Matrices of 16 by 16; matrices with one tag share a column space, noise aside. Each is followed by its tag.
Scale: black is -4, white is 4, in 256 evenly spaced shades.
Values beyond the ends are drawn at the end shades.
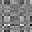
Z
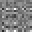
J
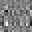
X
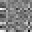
J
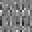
X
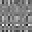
Z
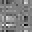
Z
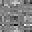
Z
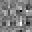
X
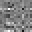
J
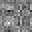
X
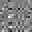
J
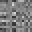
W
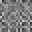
W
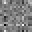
Z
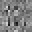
X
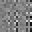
W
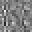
X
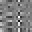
W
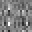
X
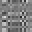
W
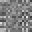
W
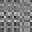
W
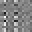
W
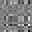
Z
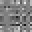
Z
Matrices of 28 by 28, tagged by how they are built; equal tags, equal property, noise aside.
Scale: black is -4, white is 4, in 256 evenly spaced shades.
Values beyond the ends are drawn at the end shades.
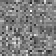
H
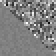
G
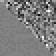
G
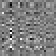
H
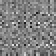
H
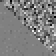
G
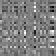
H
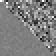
G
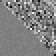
G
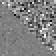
G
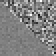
G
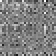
H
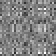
H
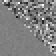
G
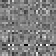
H
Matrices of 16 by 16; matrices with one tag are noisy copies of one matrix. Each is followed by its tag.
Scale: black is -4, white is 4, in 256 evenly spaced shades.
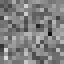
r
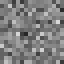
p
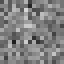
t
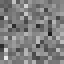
r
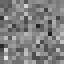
r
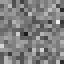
p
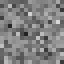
p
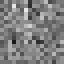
t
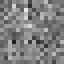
t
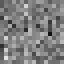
r
